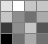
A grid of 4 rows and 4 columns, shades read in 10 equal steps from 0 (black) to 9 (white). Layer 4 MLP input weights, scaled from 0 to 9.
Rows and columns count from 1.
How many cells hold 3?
1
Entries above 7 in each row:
2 0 0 0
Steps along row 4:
up up down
